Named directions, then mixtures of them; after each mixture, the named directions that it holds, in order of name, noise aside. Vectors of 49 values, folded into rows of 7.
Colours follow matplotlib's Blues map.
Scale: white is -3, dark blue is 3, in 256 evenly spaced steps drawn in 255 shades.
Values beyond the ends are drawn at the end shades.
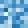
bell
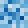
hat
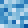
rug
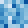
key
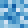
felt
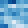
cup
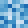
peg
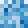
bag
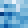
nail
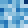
bag, felt, key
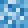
hat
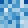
bag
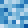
rug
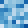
rug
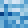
nail, rug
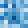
felt, hat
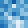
cup, peg, rug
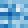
cup, felt, nail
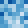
cup, rug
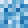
bag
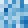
bag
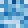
bag, cup, felt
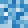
bell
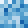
bag
